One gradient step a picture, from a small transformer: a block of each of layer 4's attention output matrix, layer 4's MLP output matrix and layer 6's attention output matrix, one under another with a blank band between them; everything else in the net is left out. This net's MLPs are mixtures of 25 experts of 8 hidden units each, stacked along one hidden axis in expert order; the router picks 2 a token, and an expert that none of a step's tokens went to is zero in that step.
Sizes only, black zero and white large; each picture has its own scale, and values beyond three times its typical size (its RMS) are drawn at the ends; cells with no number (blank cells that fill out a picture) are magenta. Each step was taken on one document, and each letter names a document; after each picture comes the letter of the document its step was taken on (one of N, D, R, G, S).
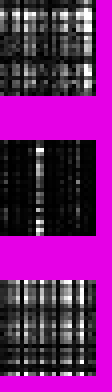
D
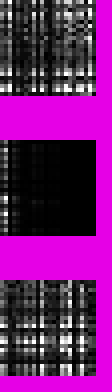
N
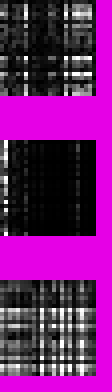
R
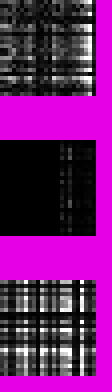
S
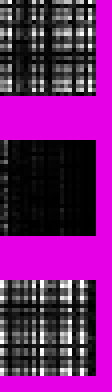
N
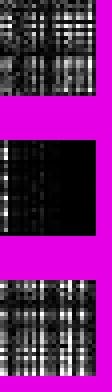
N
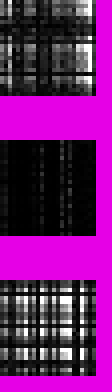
S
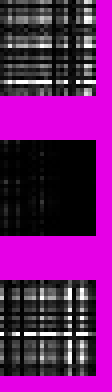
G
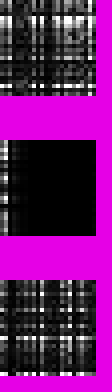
N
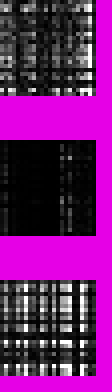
S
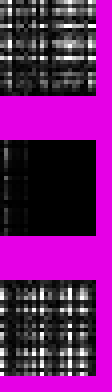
N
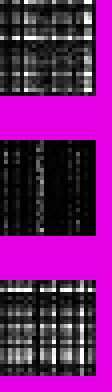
D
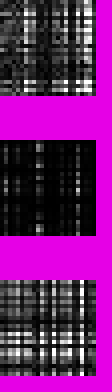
D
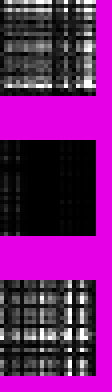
G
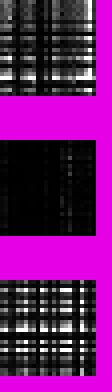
S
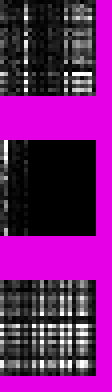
R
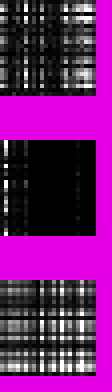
R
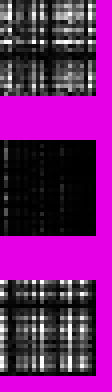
N
